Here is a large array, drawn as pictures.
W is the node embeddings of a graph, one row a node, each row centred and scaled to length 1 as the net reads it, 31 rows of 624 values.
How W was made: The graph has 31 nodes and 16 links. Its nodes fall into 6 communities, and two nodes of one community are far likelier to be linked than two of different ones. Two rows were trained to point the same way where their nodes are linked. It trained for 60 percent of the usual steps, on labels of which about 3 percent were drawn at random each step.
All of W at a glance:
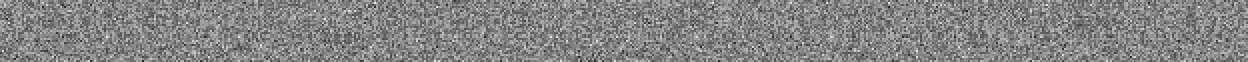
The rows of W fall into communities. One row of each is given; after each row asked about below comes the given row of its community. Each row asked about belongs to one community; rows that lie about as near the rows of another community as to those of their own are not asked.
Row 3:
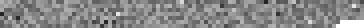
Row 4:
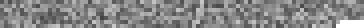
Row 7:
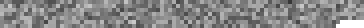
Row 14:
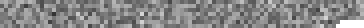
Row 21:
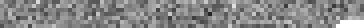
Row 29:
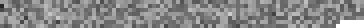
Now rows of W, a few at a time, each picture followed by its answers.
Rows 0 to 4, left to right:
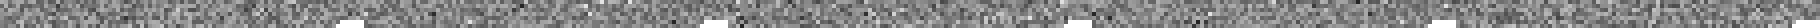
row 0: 14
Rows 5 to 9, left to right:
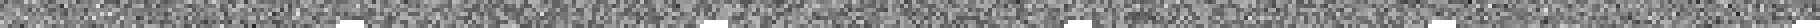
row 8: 4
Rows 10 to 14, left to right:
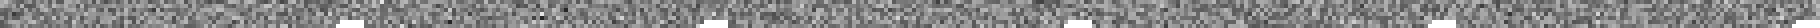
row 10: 3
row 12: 4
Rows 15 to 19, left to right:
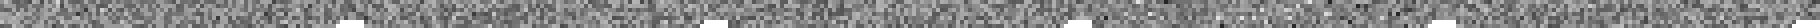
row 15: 29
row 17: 21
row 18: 21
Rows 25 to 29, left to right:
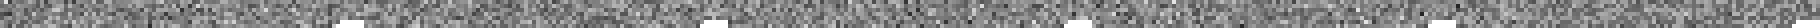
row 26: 7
